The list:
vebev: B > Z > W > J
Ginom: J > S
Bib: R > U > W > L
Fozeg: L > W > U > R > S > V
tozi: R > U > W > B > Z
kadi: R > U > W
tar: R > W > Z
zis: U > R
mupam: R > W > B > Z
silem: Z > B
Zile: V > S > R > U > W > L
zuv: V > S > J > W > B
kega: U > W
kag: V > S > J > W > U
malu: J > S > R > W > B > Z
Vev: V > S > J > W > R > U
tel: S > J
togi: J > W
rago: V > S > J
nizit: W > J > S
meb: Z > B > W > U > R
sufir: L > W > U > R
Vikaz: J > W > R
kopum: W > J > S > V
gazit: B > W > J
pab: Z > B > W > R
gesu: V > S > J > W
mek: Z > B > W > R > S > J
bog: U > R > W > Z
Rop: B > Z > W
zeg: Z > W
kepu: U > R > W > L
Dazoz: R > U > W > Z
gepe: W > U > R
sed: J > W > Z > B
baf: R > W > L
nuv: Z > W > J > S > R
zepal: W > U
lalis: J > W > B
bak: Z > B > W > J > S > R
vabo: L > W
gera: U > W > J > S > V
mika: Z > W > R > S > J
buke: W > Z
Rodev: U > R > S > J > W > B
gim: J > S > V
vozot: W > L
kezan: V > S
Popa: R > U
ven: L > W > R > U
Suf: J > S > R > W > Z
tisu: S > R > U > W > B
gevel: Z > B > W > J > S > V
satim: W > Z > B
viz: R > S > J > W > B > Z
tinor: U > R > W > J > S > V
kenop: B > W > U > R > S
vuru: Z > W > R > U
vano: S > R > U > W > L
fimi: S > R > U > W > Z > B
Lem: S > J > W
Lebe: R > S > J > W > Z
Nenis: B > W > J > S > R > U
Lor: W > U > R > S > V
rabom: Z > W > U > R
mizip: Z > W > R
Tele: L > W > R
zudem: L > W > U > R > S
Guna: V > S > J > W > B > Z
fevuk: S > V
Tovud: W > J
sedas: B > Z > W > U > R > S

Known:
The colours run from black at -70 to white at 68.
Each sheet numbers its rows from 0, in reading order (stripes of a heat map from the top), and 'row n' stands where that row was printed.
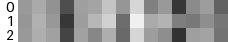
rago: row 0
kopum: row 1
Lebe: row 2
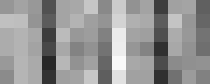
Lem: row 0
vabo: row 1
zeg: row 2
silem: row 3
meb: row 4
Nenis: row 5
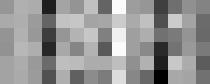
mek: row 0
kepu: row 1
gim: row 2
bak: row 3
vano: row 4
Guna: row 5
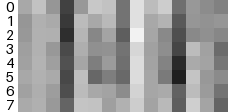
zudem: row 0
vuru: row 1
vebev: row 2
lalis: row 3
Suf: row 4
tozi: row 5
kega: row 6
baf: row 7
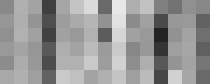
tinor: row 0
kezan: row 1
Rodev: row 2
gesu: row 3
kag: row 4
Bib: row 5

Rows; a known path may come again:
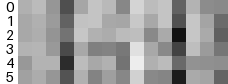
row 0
ven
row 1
kepu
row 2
Zile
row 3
buke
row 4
rabom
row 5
zuv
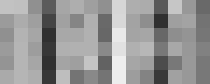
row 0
vabo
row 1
Lebe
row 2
gazit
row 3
zepal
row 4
nuv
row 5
Rop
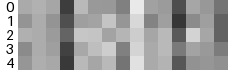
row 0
zeg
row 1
rago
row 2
baf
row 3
Vikaz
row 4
vuru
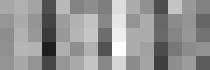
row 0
tar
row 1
fevuk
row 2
nizit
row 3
sedas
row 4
tel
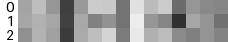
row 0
zudem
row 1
silem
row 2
gera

